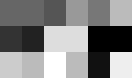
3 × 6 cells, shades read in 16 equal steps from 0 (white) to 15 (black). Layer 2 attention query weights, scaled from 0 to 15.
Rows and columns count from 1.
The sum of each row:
46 59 26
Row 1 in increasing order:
4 6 8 9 9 10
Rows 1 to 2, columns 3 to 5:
10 6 8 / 2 2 15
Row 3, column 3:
0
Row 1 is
9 9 10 6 8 4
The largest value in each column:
12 13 10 6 15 15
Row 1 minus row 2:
-3 -4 8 4 -7 -11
